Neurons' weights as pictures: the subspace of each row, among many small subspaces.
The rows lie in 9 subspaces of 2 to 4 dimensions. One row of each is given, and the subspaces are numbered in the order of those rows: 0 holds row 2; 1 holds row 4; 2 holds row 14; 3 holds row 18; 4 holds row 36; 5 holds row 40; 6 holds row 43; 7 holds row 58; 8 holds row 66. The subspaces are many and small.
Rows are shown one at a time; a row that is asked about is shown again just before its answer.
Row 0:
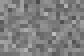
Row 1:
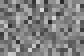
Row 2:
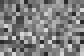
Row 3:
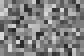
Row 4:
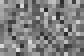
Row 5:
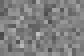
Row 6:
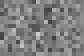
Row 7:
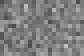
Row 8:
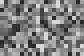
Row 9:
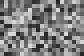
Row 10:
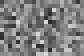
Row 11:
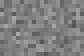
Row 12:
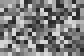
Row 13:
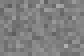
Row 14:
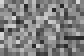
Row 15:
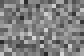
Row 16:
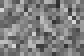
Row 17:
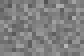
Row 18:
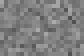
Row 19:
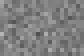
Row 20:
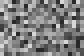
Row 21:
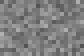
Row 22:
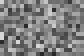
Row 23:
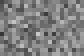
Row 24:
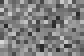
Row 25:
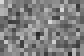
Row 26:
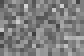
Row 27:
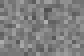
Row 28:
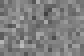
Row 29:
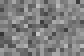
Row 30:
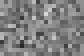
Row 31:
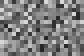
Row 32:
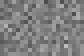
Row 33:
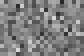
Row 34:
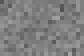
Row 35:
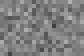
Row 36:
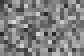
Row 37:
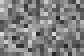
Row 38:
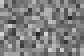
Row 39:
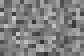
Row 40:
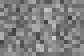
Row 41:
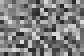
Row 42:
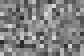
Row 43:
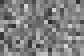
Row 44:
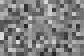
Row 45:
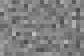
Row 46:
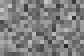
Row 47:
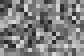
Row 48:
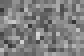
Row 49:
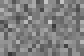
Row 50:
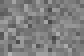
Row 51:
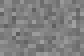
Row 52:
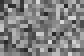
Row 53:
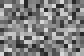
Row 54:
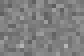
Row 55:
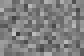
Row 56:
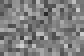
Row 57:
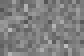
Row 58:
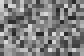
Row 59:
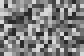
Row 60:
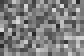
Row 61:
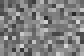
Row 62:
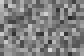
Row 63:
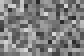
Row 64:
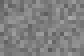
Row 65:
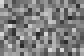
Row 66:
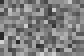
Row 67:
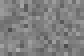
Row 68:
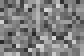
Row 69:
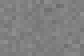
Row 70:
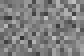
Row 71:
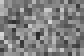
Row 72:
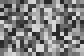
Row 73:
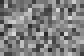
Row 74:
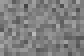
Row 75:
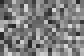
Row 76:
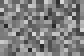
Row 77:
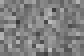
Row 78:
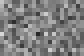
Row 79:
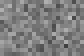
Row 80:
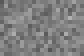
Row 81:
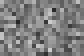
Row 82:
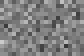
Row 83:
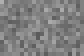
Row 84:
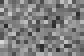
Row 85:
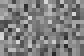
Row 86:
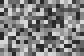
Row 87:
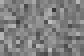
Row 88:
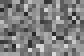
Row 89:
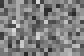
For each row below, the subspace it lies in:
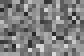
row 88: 3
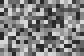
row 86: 8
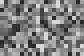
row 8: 3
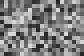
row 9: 7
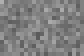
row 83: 3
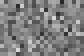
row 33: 1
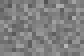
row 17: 0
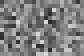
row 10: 6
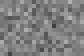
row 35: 1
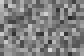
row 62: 7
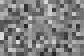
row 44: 8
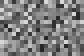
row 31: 8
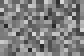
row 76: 1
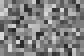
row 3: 5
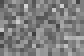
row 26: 2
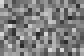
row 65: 4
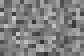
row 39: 2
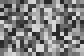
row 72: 5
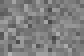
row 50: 1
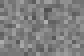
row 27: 0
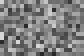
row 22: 8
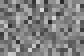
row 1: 1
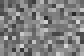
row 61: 0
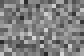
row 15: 0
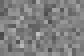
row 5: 5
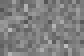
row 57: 1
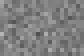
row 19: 4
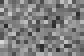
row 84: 8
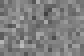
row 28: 0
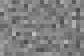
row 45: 2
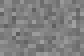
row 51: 2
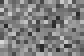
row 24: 8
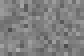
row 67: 1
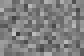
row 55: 6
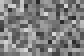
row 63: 7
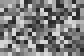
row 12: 1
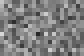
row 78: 4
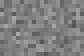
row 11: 2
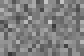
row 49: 1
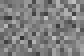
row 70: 1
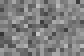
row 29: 3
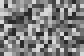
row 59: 7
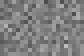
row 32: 8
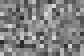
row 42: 0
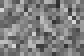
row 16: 3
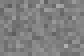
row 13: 0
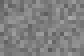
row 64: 7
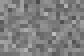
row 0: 7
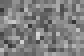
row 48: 3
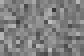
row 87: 6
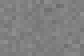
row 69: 0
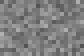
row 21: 3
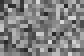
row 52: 7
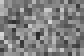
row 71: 3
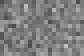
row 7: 6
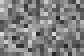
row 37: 3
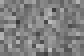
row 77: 6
